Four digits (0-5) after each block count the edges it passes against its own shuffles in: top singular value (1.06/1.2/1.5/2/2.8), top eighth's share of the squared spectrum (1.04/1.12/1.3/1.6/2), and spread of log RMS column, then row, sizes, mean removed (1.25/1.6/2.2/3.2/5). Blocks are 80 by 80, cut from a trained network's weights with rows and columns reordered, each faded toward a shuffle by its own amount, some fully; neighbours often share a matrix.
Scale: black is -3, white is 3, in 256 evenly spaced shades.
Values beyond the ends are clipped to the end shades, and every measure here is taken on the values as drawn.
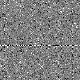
3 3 2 2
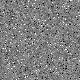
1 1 0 0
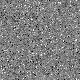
0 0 0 0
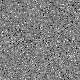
1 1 0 0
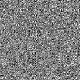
4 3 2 2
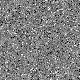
0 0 0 0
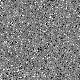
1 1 0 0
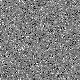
0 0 0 0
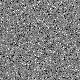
0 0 0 0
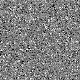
1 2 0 2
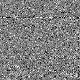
2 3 0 2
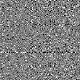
3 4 2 3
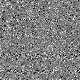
2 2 0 2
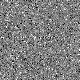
1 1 0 1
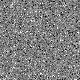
0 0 0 1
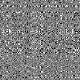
3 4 2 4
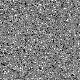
1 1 0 1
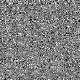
2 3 1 2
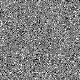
2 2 1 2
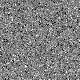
0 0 0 0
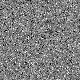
1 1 0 0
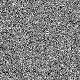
1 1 0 0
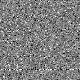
2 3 1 1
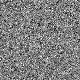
2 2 0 0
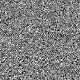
3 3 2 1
